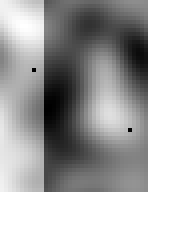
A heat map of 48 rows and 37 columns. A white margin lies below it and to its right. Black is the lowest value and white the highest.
Ninth with the highest average: top left. Seam: vertical, 30% of the way across, the left part higher. Lone odd cells: 2, each lower than its neighbours.
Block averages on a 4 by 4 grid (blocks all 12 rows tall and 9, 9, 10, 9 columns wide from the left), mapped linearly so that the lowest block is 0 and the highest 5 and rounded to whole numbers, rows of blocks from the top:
5 2 1 1 | 3 1 2 1 | 4 0 3 3 | 5 1 2 2
